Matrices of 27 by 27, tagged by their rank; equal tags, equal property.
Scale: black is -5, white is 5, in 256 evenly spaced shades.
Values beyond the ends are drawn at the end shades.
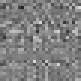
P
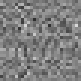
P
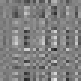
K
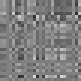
K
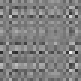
K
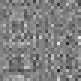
P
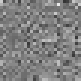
P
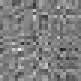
P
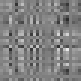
K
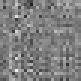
P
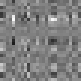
K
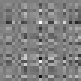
K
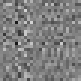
P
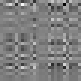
K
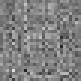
P
